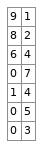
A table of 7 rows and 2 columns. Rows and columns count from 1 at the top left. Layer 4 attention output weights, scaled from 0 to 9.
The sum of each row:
10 10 10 7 5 5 3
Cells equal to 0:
3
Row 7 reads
0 3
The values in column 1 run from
0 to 9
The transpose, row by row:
9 8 6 0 1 0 0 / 1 2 4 7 4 5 3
